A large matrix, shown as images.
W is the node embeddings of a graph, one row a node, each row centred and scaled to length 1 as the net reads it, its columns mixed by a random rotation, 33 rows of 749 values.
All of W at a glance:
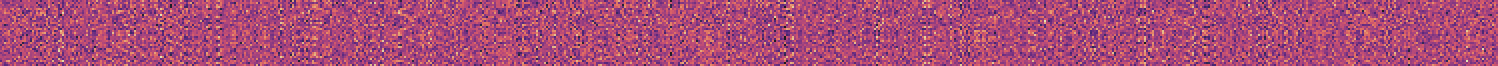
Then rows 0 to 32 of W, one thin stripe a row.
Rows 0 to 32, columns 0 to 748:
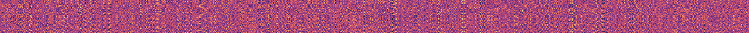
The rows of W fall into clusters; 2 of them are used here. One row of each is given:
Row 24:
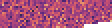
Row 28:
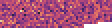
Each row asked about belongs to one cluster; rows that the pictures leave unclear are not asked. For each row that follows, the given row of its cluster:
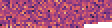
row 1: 24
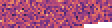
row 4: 28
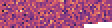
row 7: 28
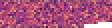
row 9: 28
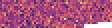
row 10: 24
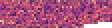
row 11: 28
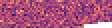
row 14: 28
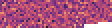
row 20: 24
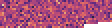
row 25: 24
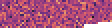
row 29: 24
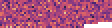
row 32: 24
